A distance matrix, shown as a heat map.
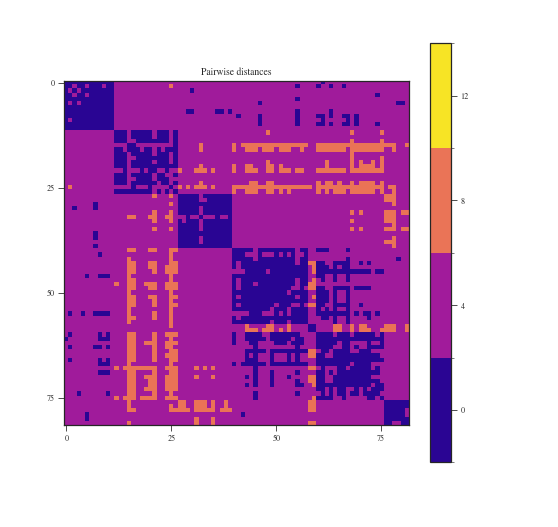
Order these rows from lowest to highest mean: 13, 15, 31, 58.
13, 31, 58, 15
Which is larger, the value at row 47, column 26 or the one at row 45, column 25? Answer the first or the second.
the second
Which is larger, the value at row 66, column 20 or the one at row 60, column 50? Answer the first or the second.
the first
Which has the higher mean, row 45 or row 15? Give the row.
15
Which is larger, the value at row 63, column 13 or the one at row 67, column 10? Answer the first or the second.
the first
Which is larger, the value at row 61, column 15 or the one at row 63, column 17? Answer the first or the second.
the first
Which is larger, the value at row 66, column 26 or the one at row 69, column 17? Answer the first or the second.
the first
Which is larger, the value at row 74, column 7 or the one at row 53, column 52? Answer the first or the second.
the first
